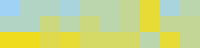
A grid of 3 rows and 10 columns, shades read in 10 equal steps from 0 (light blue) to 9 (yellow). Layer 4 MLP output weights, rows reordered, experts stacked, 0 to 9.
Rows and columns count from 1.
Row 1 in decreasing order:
8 4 3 3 3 2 2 1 1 0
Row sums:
27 40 66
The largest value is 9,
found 2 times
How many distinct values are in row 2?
5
